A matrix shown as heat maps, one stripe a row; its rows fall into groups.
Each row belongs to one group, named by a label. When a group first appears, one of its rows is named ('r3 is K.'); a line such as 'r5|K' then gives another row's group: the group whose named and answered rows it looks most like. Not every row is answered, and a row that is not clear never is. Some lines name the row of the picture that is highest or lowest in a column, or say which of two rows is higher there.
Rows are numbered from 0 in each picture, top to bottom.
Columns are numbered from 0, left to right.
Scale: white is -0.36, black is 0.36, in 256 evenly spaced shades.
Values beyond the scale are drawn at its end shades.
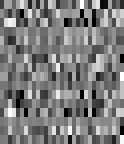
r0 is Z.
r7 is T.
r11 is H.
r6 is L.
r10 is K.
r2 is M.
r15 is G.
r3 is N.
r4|N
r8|G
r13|L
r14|L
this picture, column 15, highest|7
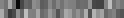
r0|H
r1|N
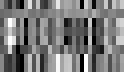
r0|K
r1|N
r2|M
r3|M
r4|M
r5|H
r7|K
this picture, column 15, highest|5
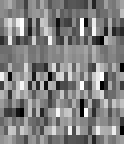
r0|M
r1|G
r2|Z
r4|H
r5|N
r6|N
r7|L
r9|Z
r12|K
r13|L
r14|L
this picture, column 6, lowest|7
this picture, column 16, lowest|12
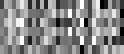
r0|Z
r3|L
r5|K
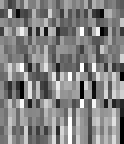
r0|N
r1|H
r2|G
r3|Z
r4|H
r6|G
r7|Z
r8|L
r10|K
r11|Z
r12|L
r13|L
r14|L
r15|L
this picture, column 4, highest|1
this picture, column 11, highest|3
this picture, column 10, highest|9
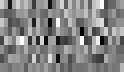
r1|N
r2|T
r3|K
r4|Z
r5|N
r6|H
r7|G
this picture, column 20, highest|3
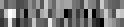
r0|K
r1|M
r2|H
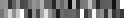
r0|G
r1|Z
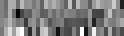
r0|L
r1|H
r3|Z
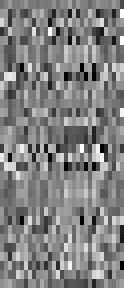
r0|L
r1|G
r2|T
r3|H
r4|G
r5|N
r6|N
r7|K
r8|M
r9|T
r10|N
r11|N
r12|G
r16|Z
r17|T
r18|M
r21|N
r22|N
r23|K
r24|K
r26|L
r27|N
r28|T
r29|L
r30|T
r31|M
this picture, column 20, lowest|16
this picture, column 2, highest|17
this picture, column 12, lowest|3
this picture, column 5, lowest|16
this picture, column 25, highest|16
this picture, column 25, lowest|17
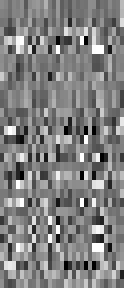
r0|G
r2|G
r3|N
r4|Z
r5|T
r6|H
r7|H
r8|T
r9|N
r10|L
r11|L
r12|K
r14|M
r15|K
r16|H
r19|K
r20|T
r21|G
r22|Z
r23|K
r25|T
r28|T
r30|L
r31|N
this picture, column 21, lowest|15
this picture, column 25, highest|17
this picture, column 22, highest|17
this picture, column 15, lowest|28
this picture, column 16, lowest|3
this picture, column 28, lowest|30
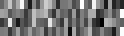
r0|Z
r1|G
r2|H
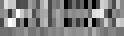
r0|M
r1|T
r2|M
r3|N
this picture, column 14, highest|0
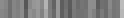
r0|G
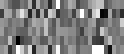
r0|T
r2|G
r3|K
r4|H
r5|T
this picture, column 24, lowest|5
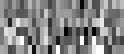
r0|K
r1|K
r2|T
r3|M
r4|Z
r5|T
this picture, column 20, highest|0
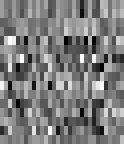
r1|K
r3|N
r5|M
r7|H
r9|T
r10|N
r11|H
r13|M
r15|G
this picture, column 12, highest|9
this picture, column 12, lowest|14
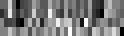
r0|H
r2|K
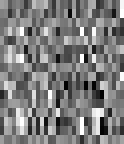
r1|G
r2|L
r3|Z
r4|N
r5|M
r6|Z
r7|L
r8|G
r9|M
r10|H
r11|H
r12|T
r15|K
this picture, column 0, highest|10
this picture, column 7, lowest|12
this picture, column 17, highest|1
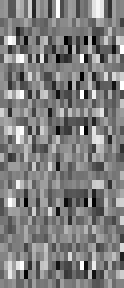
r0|T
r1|T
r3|H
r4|M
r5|G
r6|Z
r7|N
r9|G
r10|Z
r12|T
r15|T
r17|N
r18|H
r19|G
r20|T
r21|M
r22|M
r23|H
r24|G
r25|N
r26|L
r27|G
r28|L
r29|Z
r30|M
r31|H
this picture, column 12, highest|12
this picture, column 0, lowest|12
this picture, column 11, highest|6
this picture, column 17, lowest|28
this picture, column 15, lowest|12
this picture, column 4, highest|3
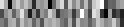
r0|T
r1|Z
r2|L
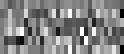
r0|N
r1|L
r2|M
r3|Z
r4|K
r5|L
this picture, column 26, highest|3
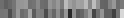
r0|N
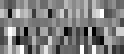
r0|N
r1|T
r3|M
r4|H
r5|Z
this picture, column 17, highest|3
